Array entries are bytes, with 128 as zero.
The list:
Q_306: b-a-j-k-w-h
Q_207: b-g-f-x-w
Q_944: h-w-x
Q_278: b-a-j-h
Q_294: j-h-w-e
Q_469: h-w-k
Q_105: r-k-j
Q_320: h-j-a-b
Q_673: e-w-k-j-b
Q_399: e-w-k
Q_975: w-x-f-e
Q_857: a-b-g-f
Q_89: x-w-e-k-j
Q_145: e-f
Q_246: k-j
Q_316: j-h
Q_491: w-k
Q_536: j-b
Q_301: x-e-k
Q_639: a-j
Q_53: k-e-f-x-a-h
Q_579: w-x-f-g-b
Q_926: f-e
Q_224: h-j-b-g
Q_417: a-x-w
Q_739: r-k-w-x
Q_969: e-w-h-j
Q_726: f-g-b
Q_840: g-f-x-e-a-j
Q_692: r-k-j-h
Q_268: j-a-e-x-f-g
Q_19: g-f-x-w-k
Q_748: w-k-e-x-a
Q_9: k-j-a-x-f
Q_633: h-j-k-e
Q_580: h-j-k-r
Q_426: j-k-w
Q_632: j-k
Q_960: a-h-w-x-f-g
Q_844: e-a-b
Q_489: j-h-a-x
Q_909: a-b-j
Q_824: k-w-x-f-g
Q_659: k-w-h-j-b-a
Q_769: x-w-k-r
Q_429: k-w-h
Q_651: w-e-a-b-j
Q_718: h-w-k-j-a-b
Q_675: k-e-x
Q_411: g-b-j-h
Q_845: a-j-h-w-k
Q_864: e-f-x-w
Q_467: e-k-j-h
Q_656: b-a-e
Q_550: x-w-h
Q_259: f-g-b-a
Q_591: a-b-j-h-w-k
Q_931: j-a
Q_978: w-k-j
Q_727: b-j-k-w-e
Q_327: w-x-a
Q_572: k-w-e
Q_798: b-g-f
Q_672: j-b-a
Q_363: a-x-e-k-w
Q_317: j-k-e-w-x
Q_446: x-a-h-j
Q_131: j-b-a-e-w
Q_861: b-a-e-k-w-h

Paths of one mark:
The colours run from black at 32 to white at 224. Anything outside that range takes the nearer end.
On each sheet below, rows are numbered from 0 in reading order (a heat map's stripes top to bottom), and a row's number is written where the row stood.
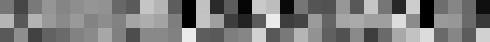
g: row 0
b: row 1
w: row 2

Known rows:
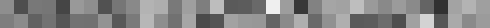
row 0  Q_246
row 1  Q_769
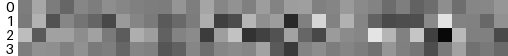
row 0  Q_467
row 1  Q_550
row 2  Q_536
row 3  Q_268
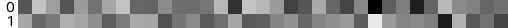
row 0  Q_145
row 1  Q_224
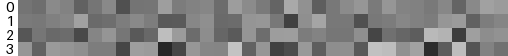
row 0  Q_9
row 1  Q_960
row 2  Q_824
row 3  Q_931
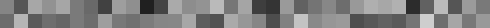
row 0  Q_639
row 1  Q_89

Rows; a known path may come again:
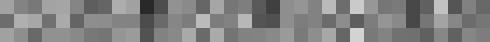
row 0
Q_489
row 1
Q_844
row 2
Q_633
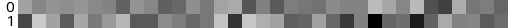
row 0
Q_131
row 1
Q_145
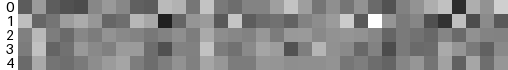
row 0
Q_572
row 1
Q_316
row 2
Q_467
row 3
Q_969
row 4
Q_673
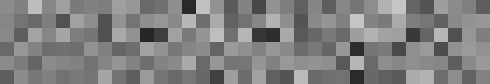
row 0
Q_656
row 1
Q_426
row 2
Q_639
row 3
Q_53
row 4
Q_718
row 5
Q_579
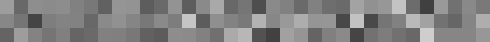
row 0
Q_591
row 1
Q_469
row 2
Q_363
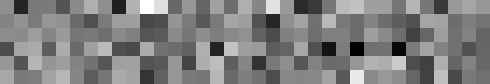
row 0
Q_105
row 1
Q_446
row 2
Q_268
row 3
Q_926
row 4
Q_909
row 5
Q_320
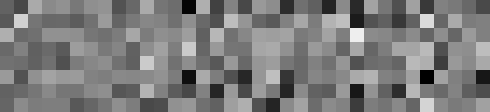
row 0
Q_259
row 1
Q_301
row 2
Q_580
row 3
Q_978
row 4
Q_824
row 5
Q_411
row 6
Q_19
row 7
Q_417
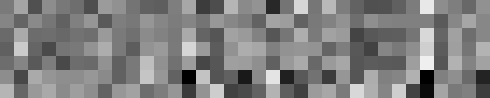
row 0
Q_550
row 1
Q_9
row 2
Q_89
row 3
Q_399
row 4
Q_769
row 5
Q_798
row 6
Q_536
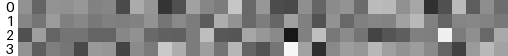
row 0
Q_931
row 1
Q_861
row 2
Q_327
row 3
Q_246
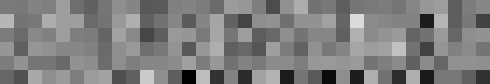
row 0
Q_960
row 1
Q_224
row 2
Q_845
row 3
Q_306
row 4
Q_317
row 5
Q_726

